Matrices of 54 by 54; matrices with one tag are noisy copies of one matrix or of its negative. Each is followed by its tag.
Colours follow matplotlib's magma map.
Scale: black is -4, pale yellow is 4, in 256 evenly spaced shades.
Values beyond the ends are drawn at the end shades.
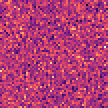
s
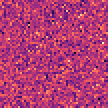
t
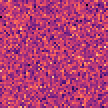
s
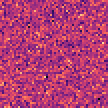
t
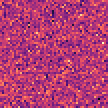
t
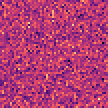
t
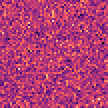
t
